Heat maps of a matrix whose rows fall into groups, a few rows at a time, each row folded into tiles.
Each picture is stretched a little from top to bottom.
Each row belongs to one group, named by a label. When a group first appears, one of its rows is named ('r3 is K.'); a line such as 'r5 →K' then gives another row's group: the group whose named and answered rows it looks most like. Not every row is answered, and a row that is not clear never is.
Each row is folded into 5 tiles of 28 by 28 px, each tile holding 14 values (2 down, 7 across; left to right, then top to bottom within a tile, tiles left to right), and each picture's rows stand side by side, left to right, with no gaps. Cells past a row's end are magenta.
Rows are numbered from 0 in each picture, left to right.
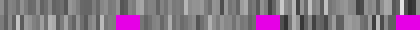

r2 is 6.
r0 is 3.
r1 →6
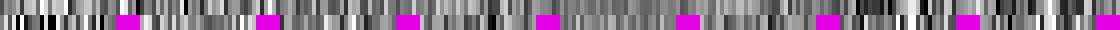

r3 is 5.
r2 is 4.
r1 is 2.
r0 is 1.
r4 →3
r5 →5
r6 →4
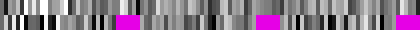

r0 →1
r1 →5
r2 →1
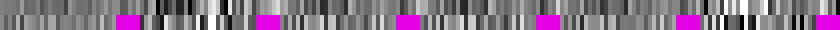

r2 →3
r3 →3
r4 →3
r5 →1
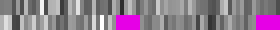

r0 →2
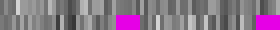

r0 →5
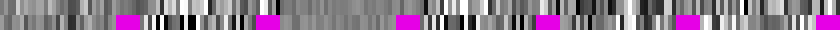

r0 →5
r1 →1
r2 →2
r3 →1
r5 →2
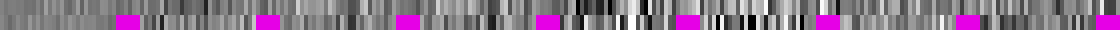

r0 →6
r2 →5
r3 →5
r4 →4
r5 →1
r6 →2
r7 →6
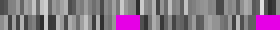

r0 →1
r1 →6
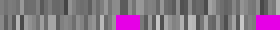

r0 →3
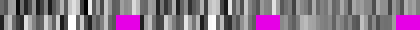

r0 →4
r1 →4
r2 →2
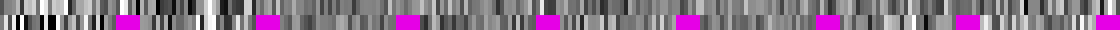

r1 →4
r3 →6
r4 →3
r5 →6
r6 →4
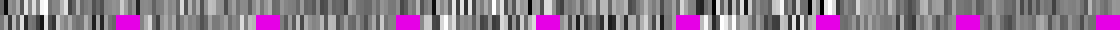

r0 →1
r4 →1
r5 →2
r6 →5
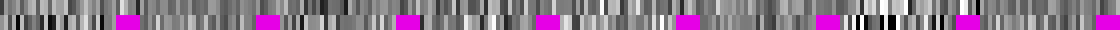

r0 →1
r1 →3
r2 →3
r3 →4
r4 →2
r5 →5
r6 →1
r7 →3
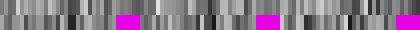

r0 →5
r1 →5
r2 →5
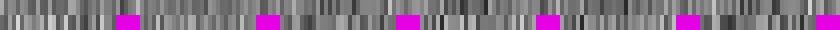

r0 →3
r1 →3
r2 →6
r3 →3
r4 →3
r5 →6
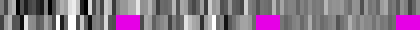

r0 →4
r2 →6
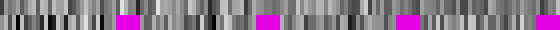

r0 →1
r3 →3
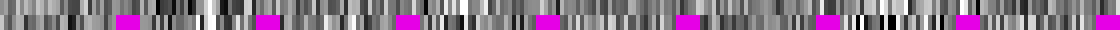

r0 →5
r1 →4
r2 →4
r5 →6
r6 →1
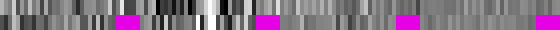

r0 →6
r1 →4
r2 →5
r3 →6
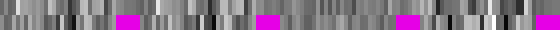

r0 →5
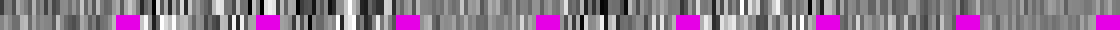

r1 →2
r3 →2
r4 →3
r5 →2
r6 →3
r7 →2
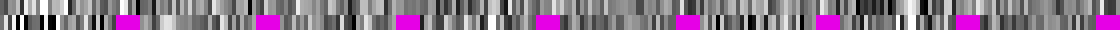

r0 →1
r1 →2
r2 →5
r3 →4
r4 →6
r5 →1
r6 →4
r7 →6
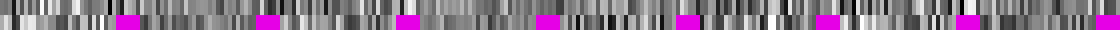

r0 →2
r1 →6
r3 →5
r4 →1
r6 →2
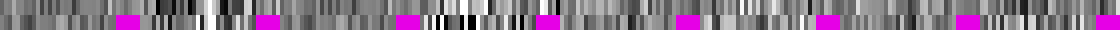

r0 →6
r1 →4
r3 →1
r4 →5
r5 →2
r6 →5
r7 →3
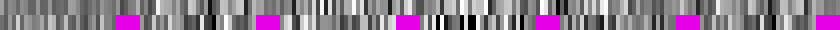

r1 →5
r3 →1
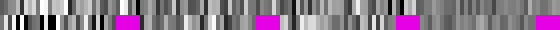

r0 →1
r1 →4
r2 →2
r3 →6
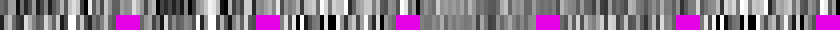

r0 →4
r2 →1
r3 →5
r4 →3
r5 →1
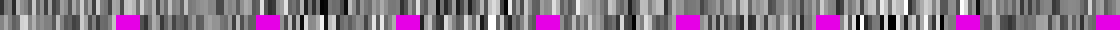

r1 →6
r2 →3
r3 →4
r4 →5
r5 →1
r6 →1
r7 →6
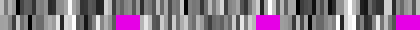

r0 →4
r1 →2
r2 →4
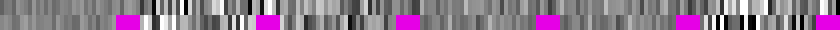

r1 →2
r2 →5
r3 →6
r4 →6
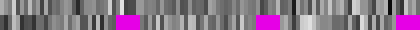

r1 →3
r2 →2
